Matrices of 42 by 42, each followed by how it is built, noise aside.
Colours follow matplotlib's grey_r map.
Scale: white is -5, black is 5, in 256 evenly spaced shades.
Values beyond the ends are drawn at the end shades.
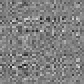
low rank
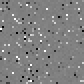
sparse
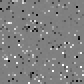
sparse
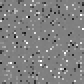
sparse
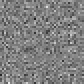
low rank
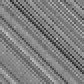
Toeplitz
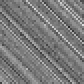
Toeplitz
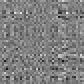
low rank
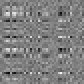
low rank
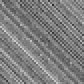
Toeplitz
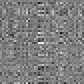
low rank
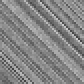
Toeplitz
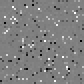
sparse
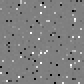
sparse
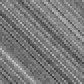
Toeplitz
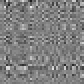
low rank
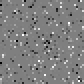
sparse
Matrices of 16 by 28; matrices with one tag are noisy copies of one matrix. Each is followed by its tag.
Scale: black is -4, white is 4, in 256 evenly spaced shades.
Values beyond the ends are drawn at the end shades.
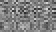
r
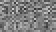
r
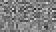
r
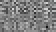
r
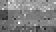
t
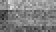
t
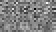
r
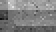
t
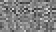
r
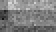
t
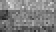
t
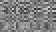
r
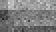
t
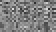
r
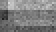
t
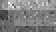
t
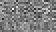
r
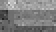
t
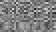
r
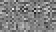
r
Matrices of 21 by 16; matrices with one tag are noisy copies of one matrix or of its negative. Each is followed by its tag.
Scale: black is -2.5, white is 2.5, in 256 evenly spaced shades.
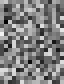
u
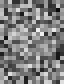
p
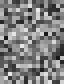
p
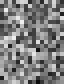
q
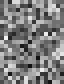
p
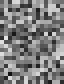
p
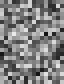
p
